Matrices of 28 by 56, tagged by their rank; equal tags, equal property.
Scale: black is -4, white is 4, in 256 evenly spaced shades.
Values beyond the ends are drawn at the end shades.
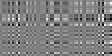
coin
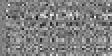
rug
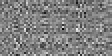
rug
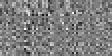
rug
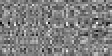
rug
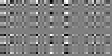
coin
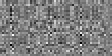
rug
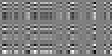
coin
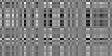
coin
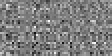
rug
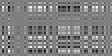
coin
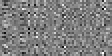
rug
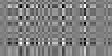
coin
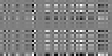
coin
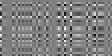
coin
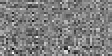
rug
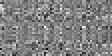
rug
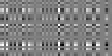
coin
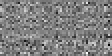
rug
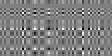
coin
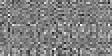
rug
